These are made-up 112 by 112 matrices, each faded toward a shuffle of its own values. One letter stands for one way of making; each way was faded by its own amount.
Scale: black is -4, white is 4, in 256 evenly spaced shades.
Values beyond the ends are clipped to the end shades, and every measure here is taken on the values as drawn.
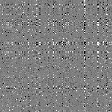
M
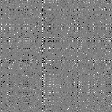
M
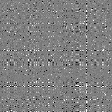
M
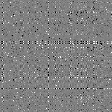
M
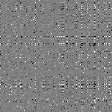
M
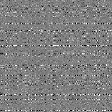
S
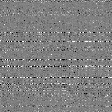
S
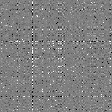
M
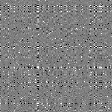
M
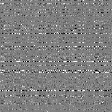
S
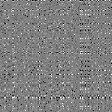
M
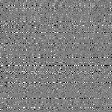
S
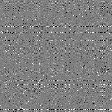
M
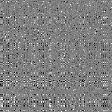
M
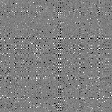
M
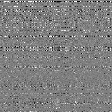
S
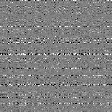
S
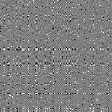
M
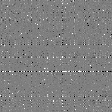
M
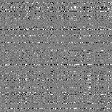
S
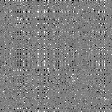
M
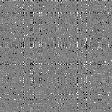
M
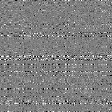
S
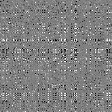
M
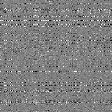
S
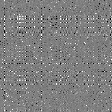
M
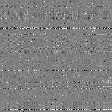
S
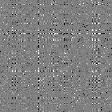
M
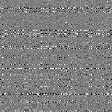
S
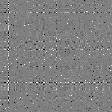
M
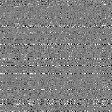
S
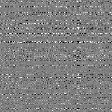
S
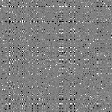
M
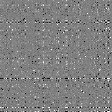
M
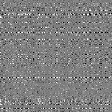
S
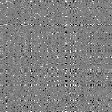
M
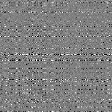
S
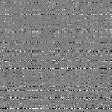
S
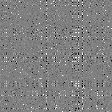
M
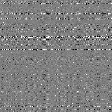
S
